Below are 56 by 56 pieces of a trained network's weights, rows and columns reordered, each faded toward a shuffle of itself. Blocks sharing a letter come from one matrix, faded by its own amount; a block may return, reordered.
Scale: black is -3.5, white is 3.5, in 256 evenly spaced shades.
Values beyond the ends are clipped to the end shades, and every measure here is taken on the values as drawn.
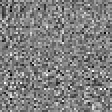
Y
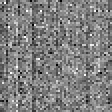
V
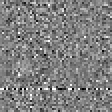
Y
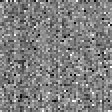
V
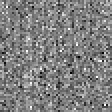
V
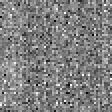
V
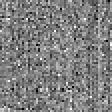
V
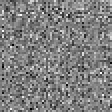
Y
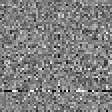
Y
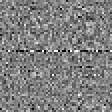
Y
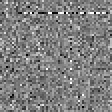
Y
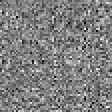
Y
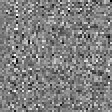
Y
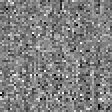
V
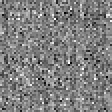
V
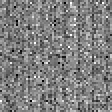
V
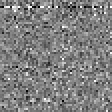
Y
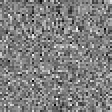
Y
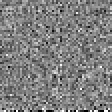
Y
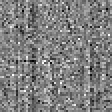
V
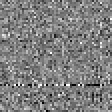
Y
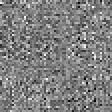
Y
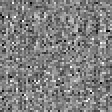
V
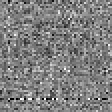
Y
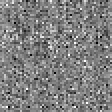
V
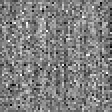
V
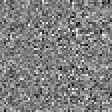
Y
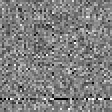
Y
